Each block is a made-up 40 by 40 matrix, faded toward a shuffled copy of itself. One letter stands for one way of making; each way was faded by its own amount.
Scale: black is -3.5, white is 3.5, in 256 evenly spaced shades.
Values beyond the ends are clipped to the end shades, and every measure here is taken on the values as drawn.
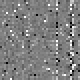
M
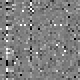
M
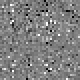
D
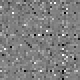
D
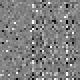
M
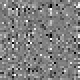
M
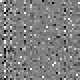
M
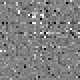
D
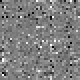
D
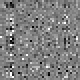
M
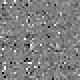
D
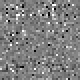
D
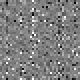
M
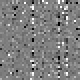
M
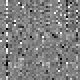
M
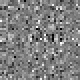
M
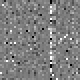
M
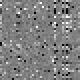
M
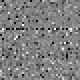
D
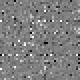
D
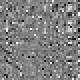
M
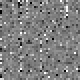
D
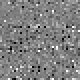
D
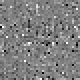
D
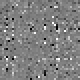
D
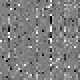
M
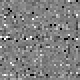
D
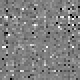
D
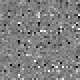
D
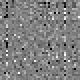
M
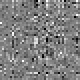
M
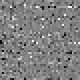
D
